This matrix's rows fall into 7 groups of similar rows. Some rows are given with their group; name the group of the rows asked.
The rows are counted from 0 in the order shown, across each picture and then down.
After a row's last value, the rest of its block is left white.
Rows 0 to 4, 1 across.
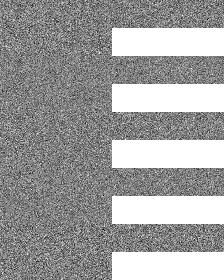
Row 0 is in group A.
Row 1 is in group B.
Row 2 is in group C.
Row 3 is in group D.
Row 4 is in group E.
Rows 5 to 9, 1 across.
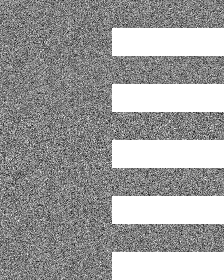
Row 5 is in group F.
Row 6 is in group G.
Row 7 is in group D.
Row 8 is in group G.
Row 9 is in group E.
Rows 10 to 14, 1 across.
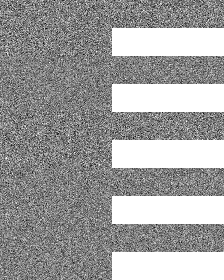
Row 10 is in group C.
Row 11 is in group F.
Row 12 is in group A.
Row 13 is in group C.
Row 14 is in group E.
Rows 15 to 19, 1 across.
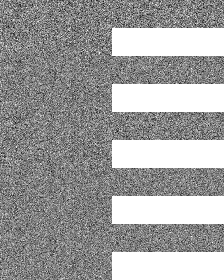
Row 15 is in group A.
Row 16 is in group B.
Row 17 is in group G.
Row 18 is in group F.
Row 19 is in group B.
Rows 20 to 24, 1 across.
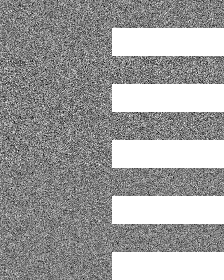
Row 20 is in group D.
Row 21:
C
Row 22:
A
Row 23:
A
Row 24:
G
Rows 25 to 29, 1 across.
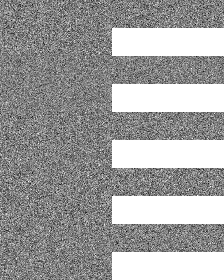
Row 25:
A
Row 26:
B
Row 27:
A
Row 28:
D
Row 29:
G
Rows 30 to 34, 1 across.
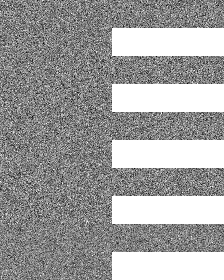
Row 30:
C
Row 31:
E
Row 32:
A
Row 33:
D
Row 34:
B
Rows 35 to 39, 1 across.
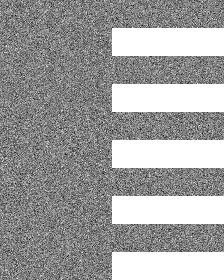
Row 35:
G
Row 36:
F
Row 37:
E
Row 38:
E
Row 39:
F
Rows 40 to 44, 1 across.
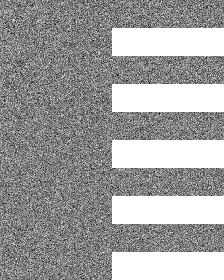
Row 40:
A
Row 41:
G
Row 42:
A
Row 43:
E
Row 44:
A
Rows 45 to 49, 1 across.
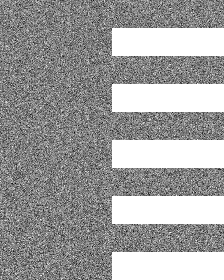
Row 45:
F
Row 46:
F
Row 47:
E
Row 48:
G
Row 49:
F
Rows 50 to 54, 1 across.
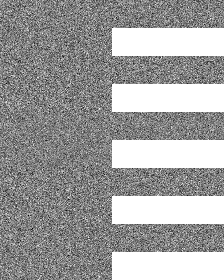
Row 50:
D
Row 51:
A
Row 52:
C
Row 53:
A
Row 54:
A
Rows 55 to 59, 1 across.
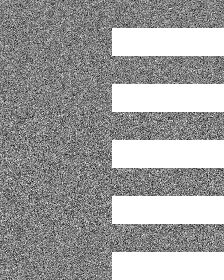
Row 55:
F
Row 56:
E
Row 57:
A
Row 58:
D
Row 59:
C
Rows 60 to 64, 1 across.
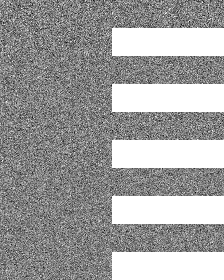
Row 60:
D
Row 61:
A
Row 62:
E
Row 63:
A
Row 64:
C
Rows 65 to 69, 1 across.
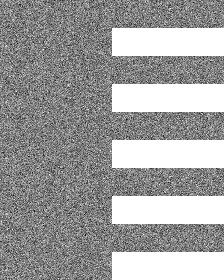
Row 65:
F
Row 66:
A
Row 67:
C
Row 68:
F
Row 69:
C
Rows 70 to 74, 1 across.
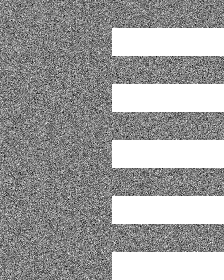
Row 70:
A
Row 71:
E
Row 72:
G
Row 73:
A
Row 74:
D
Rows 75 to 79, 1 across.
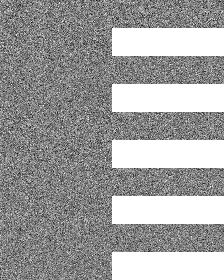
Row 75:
G
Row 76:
F
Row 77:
D
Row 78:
D
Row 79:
B
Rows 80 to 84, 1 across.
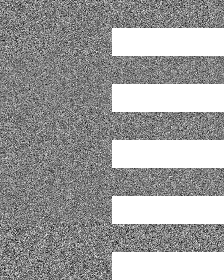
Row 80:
C
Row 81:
C
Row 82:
C
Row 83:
F
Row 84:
G
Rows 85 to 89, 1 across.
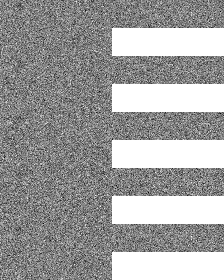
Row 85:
B
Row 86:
A
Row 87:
G
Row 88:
E
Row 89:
B
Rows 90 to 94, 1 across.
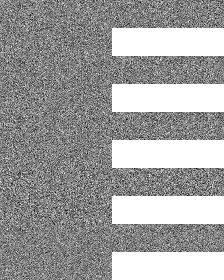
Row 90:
D
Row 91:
C
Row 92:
C
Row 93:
D
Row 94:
C
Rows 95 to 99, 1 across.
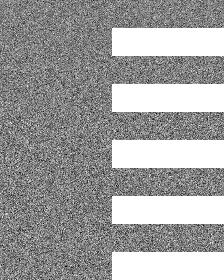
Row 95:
F
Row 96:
E
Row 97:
D
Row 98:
F
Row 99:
D
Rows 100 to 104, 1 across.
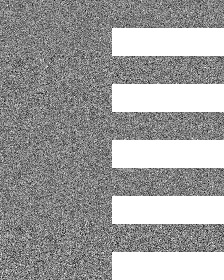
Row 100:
C
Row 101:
G
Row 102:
E
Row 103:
D
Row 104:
B
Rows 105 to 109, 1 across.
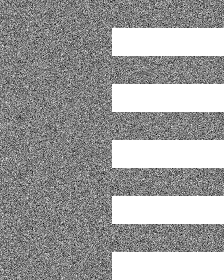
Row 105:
E
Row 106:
A
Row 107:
B
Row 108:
E
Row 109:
E
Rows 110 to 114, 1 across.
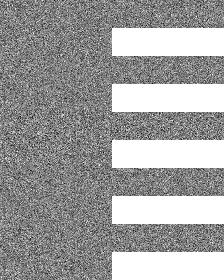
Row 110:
C
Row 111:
D
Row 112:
A
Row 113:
D
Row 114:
D
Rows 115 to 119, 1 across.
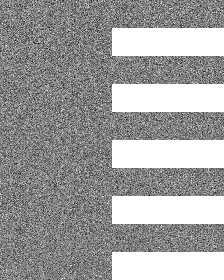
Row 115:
F
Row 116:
E
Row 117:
E
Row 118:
B
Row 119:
B
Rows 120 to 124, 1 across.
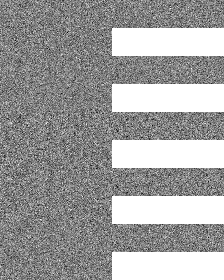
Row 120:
F
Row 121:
B
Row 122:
G
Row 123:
G
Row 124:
D
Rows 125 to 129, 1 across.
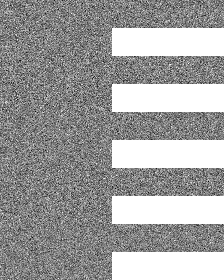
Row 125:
C
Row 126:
F
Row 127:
C
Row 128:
E
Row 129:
D
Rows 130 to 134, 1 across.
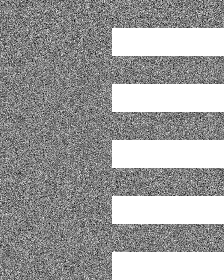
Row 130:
E
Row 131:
C
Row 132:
C
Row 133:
B
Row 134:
D
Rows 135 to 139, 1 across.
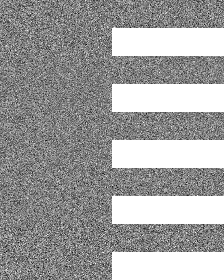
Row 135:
D
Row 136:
C
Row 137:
C
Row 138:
E
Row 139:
A
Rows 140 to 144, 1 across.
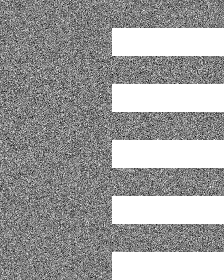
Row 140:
C
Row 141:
E
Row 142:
A
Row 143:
D
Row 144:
E
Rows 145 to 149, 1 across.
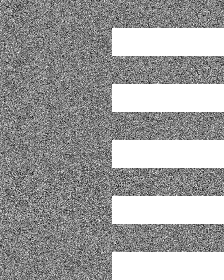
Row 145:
G
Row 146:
G
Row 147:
A
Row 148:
A
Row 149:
D
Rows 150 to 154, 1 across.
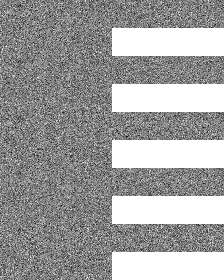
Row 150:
B
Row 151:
A
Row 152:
G
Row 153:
B
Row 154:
D
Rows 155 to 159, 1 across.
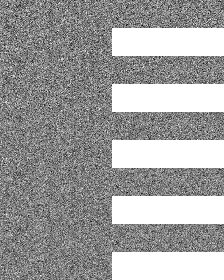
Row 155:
G
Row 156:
A
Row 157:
B
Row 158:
G
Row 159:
G
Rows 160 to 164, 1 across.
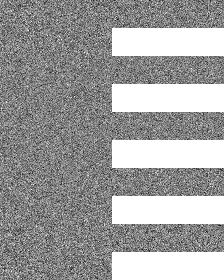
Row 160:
D
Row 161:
B
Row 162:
E
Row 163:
D
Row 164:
G
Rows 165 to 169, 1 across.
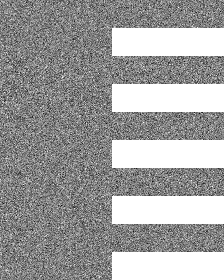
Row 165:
E
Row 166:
G
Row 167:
C
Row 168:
B
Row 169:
A
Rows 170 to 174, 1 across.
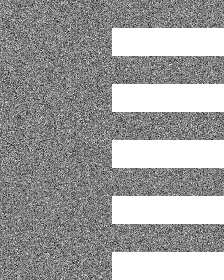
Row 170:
A
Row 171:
F
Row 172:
B
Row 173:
E
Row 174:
E
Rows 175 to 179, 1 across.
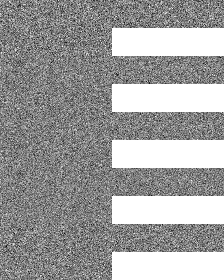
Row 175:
D
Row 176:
G
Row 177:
E
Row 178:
B
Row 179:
A
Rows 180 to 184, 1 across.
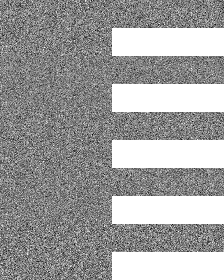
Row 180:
B
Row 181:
B
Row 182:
F
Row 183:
C
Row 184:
E
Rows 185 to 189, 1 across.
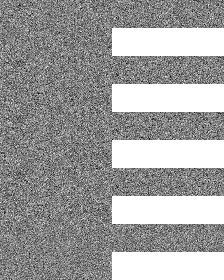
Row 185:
D
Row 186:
G
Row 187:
G
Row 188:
G
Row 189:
C
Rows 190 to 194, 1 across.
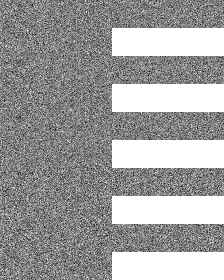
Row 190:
A
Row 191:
G
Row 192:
B
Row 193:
A
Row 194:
D
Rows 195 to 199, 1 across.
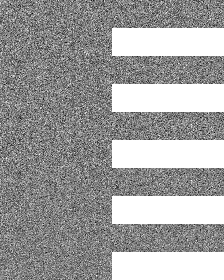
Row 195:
D
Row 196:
A
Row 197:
B
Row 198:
B
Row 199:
C
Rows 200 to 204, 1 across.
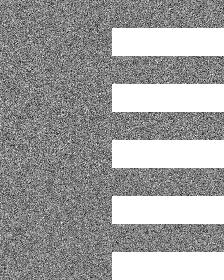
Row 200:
F
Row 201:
D
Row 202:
A
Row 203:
F
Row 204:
G
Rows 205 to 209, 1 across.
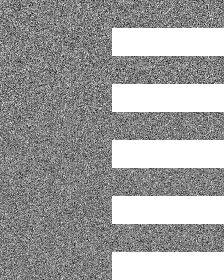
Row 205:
D
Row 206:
B
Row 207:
D
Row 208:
F
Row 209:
E
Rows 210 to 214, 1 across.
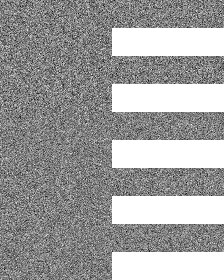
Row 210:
E
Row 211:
E
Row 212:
B
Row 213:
C
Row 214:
G
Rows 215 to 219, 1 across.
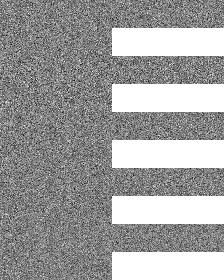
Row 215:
E
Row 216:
D
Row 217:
B
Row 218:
F
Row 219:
G
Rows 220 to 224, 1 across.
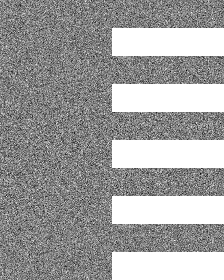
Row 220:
B
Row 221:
D
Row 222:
E
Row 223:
C
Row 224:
D
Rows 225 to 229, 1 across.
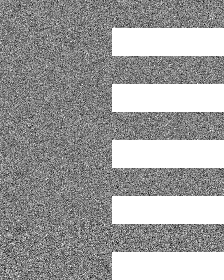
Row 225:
D
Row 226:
F
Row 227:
D
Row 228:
G
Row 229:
G
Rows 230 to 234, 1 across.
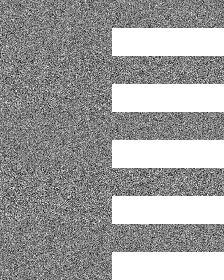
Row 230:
B
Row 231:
A
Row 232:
E
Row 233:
A
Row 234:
F
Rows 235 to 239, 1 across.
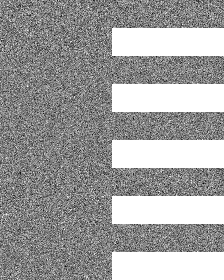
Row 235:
D
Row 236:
E
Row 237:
F
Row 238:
B
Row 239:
D
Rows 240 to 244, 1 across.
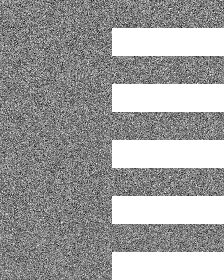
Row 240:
F
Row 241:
D
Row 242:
C
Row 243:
F
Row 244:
A
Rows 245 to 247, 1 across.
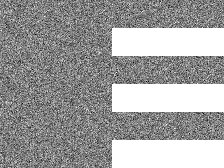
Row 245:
A
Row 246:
D
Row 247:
D
